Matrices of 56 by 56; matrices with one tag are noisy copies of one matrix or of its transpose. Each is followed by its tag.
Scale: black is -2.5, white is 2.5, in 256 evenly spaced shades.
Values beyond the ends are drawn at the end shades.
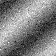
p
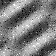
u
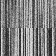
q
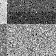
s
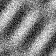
u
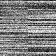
q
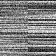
q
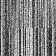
q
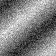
p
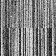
q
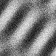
u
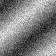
p
